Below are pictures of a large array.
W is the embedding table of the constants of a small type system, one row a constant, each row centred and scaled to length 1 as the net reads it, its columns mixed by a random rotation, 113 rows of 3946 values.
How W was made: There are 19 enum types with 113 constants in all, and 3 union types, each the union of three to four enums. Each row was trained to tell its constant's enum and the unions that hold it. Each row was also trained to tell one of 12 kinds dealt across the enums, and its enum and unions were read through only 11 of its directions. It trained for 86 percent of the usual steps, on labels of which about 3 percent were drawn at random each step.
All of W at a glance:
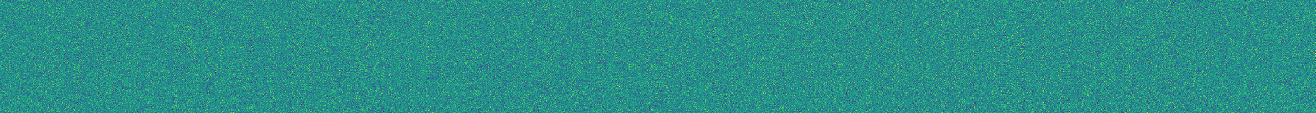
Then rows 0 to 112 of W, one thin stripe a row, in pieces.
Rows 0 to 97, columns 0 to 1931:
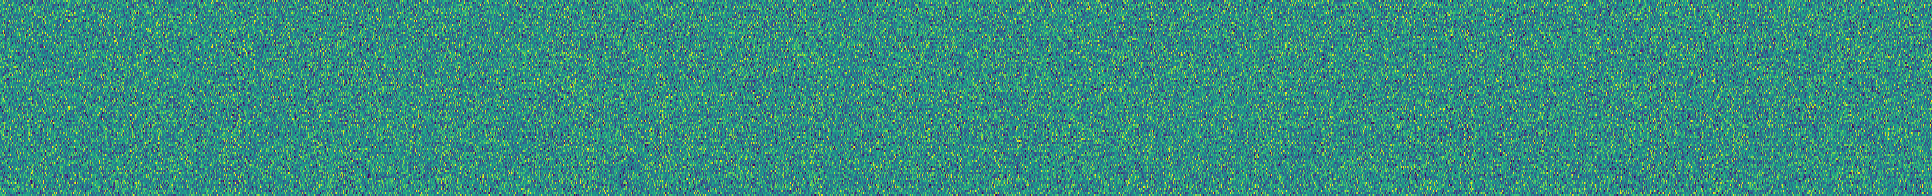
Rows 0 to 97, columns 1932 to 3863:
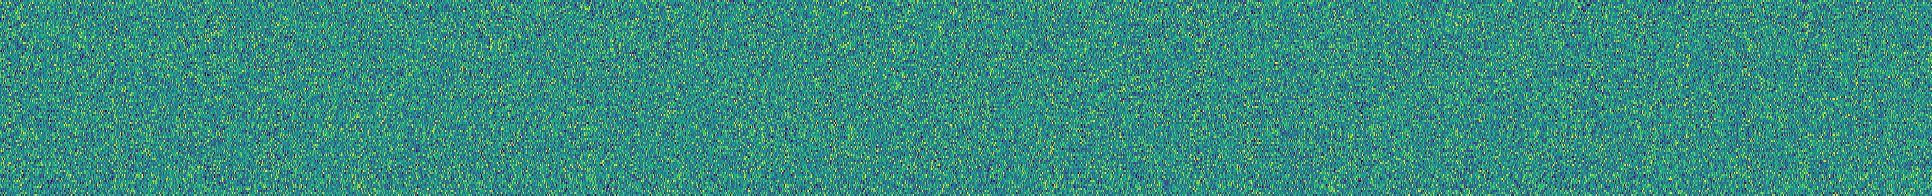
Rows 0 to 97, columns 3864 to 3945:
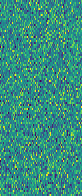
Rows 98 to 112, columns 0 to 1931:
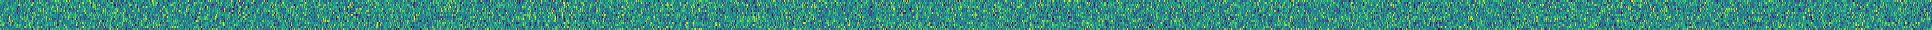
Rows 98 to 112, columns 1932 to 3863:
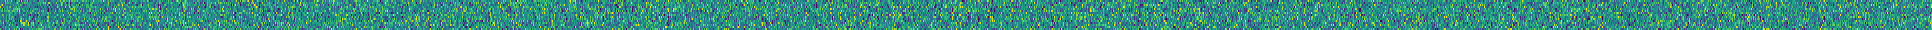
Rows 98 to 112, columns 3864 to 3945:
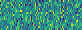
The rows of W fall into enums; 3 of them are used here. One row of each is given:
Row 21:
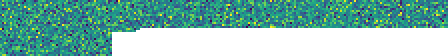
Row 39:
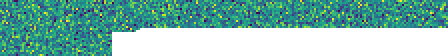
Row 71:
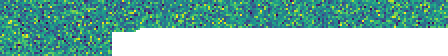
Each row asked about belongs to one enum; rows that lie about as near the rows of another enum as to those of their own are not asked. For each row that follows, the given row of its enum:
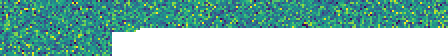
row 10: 71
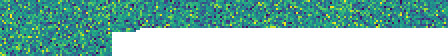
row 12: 21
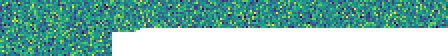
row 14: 39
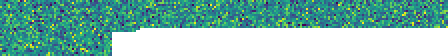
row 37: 71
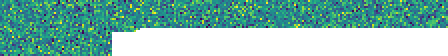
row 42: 39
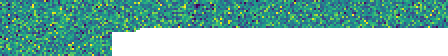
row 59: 39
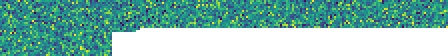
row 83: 71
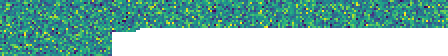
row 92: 71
